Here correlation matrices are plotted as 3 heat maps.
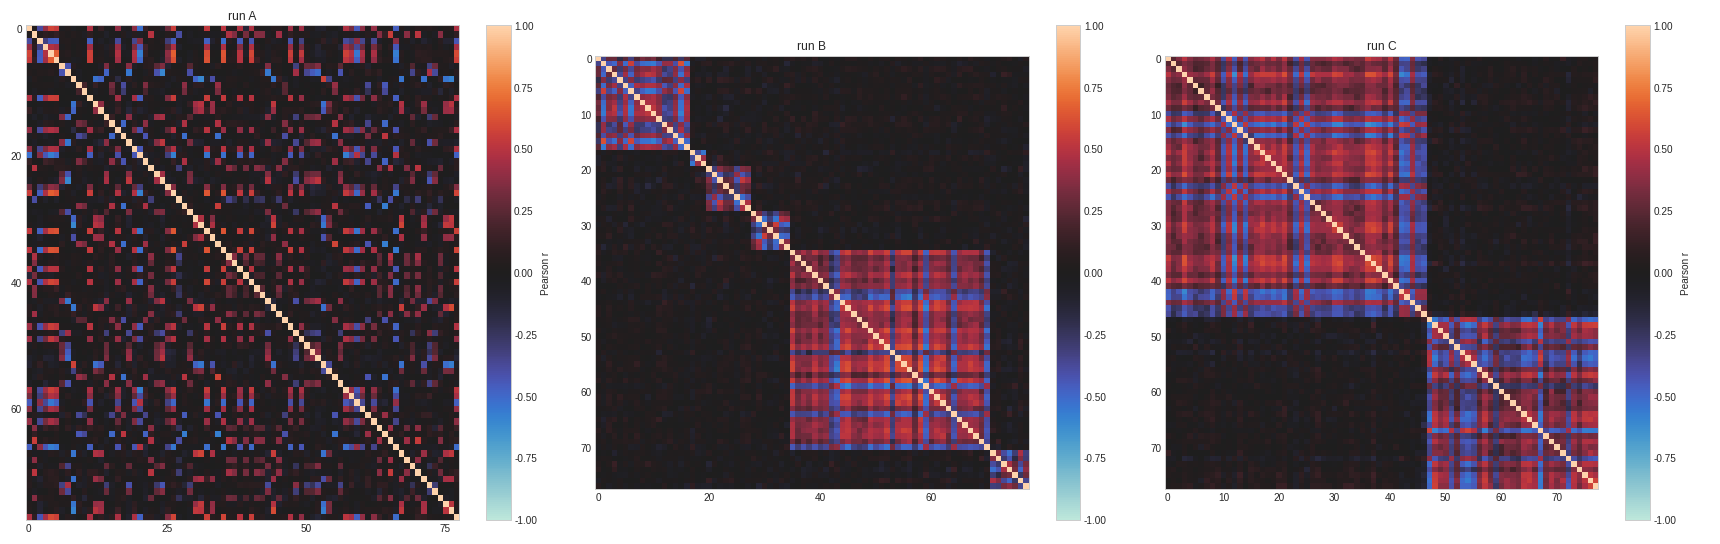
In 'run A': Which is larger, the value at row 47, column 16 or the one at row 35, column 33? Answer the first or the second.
the first
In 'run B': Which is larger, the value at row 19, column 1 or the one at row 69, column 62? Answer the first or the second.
the second
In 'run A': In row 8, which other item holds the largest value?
53
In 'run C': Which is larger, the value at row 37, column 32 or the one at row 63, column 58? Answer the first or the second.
the first
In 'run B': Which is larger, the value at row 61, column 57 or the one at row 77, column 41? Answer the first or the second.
the first
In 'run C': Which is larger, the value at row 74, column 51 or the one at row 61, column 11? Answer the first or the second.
the second
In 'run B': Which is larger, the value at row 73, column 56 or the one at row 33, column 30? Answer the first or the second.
the first
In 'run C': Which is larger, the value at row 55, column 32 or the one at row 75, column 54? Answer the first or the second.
the first
